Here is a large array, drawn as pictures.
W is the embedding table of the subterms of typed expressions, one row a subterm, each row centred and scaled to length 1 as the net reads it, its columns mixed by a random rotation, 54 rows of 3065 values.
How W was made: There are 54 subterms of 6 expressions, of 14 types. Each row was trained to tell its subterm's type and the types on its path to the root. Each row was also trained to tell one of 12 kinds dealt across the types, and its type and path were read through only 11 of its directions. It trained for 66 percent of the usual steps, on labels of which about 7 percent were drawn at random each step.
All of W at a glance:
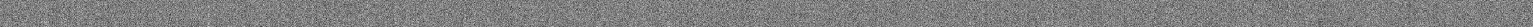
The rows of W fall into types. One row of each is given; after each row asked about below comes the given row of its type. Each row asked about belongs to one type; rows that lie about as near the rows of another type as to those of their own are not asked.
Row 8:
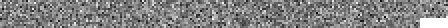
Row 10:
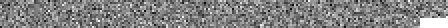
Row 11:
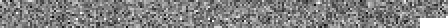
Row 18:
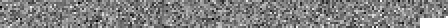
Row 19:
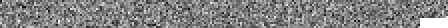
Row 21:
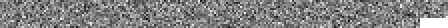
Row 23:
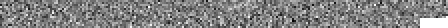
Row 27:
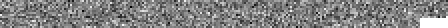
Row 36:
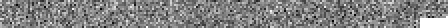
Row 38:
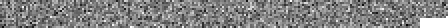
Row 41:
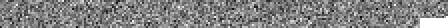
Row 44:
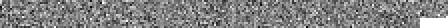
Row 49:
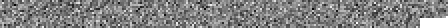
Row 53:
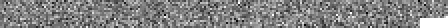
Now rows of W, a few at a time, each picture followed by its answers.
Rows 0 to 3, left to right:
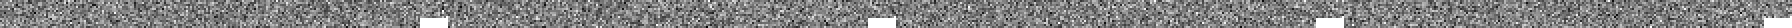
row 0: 36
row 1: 18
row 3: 41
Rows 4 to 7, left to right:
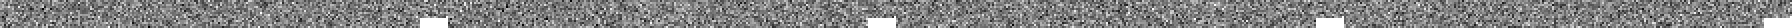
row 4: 49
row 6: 21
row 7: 53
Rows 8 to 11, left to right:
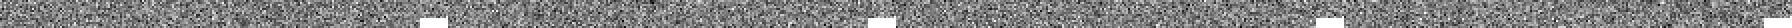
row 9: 10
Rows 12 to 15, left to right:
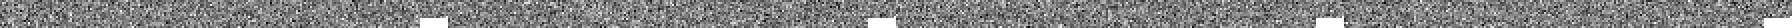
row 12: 49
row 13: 8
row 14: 8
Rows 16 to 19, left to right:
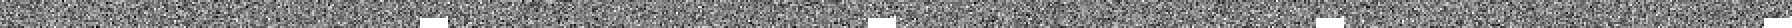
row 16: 19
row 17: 38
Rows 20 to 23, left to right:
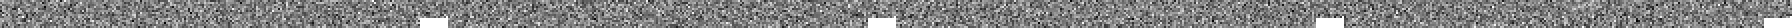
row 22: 49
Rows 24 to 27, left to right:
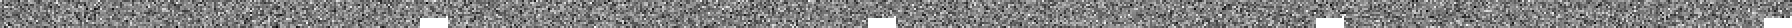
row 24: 23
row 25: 36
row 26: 53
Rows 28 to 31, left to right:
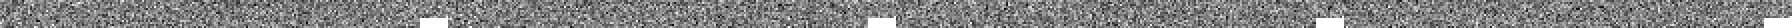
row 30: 8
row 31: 18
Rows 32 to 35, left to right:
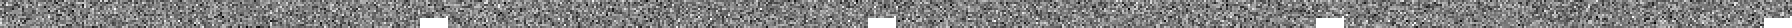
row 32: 36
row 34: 10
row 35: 21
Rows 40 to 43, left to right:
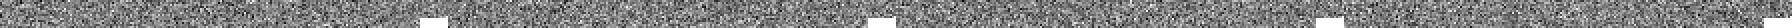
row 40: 21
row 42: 23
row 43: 11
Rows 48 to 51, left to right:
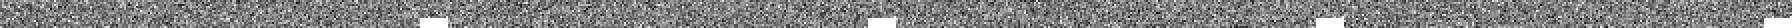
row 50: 18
